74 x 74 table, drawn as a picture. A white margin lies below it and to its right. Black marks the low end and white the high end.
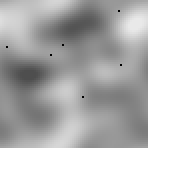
No row or column stands out. Six lone cells stand out, each far lower than its neighbours. Overall the values sit about 60% of the way up the scale. No overall slope runs across the table. The histogram is bell-shaped.
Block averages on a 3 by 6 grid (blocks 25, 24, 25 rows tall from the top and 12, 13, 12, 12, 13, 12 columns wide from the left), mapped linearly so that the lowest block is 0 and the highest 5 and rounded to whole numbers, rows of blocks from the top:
531025 / 003222 / 224321
